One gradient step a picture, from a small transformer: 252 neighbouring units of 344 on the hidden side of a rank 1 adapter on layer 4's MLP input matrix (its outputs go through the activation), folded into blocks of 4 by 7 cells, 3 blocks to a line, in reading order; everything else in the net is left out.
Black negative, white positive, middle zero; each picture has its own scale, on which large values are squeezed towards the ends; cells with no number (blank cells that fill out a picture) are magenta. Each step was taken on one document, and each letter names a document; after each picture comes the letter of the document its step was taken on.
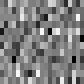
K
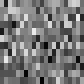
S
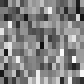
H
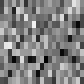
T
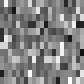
H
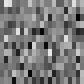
S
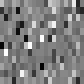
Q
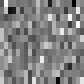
S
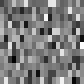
K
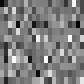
T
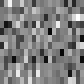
K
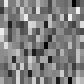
H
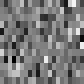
K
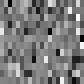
K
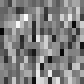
T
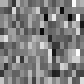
S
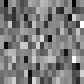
H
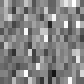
S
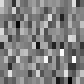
H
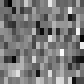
K
